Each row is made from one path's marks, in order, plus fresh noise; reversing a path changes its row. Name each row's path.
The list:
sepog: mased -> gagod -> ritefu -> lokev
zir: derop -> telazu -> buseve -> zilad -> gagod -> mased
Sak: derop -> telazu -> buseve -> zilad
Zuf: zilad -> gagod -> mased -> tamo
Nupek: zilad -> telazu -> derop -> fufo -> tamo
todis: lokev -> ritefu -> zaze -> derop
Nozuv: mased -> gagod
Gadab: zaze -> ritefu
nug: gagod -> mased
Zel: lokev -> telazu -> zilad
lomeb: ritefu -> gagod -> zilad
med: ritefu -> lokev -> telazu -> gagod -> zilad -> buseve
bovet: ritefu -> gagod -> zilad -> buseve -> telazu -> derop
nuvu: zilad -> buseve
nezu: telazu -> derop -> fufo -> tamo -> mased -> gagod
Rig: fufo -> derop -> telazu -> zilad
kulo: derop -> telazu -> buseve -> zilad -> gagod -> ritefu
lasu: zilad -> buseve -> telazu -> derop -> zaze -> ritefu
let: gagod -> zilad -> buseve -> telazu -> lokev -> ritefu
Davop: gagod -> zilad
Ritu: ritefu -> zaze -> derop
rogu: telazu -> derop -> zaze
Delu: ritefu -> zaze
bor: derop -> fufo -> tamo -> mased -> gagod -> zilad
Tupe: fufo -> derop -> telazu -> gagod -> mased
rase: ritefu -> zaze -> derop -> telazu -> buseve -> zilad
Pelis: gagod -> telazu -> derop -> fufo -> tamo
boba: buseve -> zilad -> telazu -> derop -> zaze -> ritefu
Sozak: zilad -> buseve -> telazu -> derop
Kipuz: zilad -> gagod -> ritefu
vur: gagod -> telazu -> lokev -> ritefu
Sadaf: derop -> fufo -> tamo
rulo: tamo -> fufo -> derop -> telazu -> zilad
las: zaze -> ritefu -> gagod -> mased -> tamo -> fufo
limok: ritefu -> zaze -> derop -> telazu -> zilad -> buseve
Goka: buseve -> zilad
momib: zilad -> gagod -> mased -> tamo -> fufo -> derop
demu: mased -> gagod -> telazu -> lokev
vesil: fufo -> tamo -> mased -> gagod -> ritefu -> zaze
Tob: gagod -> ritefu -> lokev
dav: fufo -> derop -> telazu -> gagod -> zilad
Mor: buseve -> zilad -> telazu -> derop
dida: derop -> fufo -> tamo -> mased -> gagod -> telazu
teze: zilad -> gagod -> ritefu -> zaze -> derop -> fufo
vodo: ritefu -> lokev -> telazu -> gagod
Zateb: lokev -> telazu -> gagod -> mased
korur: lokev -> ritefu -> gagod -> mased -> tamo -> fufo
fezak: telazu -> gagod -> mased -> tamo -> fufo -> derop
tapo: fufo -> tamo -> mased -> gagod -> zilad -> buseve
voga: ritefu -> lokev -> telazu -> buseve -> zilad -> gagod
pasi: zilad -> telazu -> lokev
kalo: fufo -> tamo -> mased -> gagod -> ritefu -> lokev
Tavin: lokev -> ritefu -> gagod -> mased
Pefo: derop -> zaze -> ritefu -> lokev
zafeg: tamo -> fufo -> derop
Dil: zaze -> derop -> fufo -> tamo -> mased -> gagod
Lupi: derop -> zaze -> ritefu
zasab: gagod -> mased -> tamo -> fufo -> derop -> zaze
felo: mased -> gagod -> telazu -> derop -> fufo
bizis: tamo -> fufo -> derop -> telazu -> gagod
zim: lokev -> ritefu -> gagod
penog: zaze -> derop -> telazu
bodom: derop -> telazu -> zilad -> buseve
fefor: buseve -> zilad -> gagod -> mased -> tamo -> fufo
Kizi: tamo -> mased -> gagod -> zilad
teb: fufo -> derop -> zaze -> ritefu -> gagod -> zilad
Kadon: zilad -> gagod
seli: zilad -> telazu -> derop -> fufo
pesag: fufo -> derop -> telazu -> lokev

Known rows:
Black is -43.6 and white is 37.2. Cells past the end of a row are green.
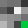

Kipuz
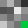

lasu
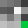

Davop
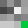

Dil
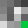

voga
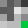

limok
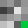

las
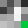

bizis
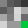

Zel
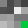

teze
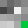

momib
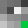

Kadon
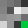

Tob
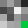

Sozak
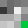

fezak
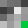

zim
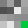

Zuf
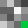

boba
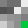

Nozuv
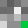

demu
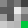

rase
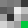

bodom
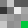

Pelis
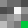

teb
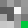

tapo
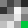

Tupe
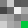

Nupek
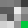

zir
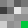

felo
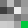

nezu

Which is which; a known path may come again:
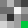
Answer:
Mor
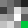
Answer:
Zateb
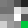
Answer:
vodo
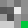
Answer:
fefor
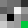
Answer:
nuvu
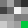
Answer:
seli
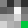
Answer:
pesag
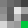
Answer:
voga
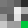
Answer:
med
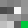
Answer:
vesil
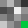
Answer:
lasu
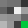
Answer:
Kipuz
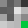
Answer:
limok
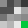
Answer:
todis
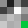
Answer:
zafeg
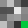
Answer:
Lupi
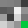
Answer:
Sak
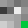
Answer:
zasab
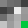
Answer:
zim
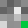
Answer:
demu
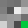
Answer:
sepog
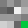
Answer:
kalo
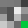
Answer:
kulo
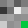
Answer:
felo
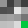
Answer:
Ritu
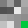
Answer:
Zuf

